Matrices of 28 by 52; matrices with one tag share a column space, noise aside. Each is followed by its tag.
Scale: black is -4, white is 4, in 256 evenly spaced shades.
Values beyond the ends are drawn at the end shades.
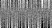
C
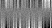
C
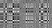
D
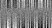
C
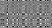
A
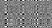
A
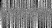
C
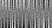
C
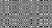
A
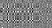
D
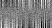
C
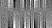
C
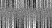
C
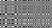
A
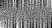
C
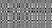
D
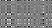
A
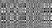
D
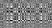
D
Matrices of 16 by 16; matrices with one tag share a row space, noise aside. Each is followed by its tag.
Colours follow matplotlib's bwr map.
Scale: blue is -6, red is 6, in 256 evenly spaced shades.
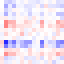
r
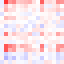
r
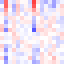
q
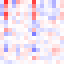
q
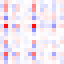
q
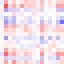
r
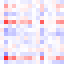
r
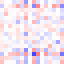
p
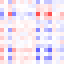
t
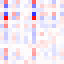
q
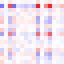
t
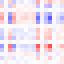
t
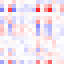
t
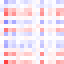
r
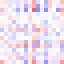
p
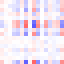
p
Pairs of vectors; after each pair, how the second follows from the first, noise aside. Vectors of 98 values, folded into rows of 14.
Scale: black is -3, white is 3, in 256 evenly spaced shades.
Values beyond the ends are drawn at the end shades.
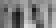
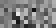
sign-scrambled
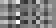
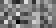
sign-scrambled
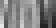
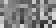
sign-scrambled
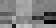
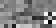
sign-scrambled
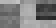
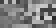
sign-scrambled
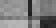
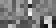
sign-scrambled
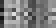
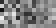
sign-scrambled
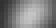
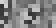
sign-scrambled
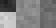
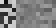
sign-scrambled
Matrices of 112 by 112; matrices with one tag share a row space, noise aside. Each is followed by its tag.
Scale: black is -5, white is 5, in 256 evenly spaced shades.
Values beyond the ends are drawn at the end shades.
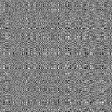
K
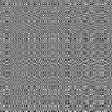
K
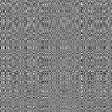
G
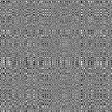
G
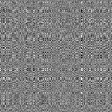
G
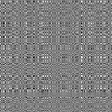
G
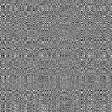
G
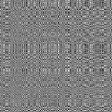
K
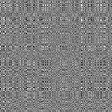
G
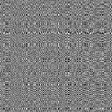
K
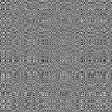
G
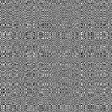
G
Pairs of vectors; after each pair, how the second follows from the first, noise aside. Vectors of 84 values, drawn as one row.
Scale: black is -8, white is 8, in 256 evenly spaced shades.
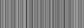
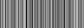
scaled up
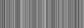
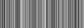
scaled up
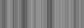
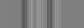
partly zeroed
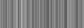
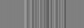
partly zeroed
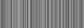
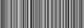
scaled up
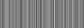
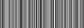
scaled up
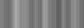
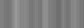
shrunk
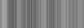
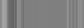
partly zeroed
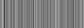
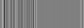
partly zeroed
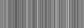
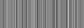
sign-scrambled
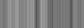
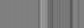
partly zeroed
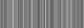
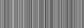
sign-scrambled
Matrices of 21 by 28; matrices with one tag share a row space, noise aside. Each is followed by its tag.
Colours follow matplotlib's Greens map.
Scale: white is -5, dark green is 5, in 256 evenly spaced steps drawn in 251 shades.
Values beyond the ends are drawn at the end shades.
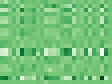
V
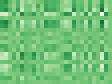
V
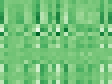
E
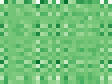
E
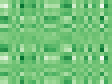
V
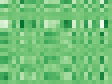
V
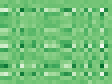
V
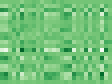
V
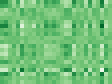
V
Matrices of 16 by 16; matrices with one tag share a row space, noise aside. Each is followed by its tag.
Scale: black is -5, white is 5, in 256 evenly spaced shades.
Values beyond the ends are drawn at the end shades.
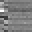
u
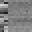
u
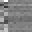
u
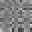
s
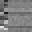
u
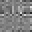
s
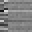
u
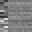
u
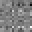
s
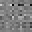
s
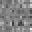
s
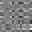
s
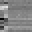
u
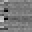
u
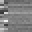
u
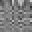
s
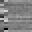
u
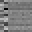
u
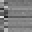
u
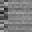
u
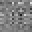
s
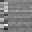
u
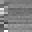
u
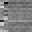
u
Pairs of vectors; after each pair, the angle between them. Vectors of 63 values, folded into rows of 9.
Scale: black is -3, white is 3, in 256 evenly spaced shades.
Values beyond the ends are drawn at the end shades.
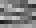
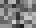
orthogonal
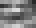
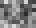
partly aligned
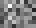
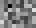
nearly opposite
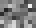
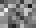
partly opposed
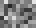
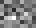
partly aligned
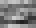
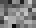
orthogonal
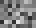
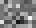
nearly opposite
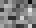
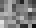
partly aligned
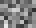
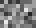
partly aligned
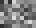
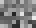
partly opposed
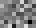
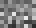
partly aligned
